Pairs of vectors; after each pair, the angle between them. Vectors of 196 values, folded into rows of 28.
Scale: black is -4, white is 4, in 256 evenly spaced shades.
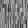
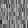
partly opposed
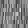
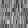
partly aligned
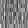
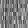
nearly parallel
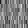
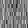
orthogonal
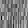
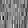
nearly opposite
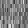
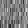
nearly opposite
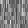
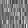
orthogonal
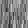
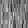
nearly opposite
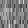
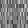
partly aligned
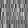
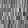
orthogonal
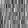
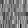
partly opposed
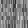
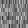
partly aligned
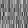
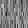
nearly opposite
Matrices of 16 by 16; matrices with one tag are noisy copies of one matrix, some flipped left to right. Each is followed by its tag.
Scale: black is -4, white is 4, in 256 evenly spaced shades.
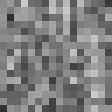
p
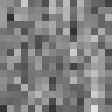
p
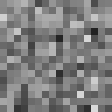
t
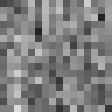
p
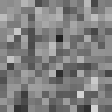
t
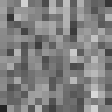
p
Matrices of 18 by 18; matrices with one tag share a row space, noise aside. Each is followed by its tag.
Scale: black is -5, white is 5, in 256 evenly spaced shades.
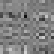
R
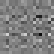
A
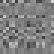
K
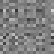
K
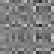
A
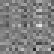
A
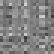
R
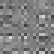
R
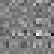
A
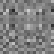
K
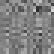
A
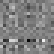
K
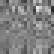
A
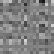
R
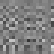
K
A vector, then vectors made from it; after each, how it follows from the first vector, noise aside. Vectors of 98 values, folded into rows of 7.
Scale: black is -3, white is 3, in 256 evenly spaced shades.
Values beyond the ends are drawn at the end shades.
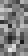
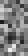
copied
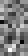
copied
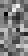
reversed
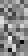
sign-scrambled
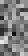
wrapped around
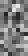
reversed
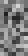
reversed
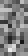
copied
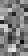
copied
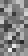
sign-scrambled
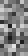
copied
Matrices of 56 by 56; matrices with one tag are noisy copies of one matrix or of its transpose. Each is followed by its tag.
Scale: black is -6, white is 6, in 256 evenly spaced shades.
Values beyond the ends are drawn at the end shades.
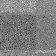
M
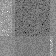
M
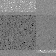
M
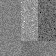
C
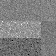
C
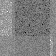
M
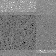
M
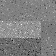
C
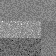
C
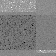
M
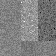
C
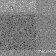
M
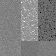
C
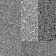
C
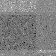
M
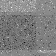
M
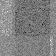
M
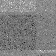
M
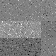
C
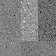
C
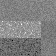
C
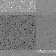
M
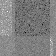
M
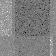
M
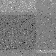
M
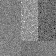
C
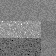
C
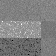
C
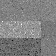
C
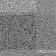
M
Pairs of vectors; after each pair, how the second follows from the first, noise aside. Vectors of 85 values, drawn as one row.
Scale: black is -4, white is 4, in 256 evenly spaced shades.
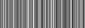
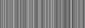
shrunk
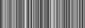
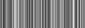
wrapped around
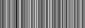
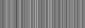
shrunk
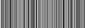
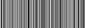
wrapped around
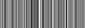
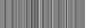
shrunk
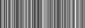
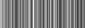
wrapped around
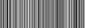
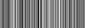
wrapped around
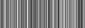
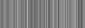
shrunk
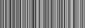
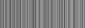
shrunk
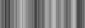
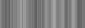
shrunk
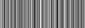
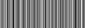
wrapped around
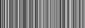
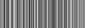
wrapped around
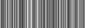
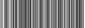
wrapped around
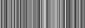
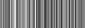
wrapped around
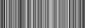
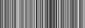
wrapped around
